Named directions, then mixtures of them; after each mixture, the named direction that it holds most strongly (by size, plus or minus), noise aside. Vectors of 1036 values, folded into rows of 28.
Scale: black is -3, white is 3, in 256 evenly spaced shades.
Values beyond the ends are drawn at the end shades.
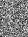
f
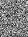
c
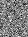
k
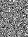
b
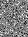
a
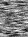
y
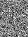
b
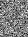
a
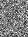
a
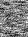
y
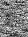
y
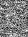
c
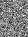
b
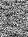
c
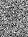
c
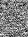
k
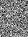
c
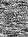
y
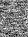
y
